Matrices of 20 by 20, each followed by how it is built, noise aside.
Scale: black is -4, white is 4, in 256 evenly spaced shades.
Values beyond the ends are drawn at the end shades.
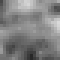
smooth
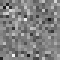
noise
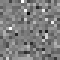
noise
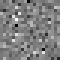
noise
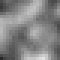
smooth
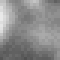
smooth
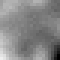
smooth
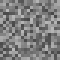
noise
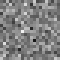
noise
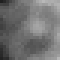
smooth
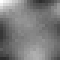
smooth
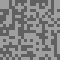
noise
